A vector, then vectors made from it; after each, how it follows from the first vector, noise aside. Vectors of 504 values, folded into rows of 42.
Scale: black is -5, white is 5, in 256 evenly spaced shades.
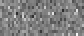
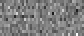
sign-scrambled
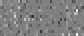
partly zeroed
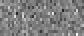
copied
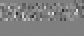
partly zeroed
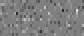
partly zeroed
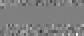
partly zeroed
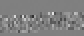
partly zeroed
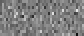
sign-scrambled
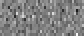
sign-scrambled
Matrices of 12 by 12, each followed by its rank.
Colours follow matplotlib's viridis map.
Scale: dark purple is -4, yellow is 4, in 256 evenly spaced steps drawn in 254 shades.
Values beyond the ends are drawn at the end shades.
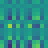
one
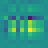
one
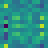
two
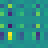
one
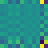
one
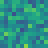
full rank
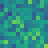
full rank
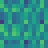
two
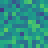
full rank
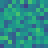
full rank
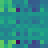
two
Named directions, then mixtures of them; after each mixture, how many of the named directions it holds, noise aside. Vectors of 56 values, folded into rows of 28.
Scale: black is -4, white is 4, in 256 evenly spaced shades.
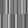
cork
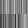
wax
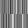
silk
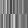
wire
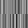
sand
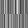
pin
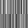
three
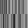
one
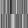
two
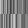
one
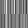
three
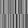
two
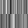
three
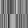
three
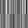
three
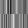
three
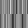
one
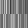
two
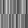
three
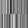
one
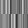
two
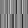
one
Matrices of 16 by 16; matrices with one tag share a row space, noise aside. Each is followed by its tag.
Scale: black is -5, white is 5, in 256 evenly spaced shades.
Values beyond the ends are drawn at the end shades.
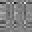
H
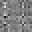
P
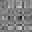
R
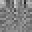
H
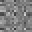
H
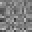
H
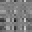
H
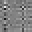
P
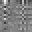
P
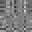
H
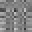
H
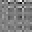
R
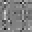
P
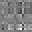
R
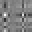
P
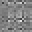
R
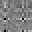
P
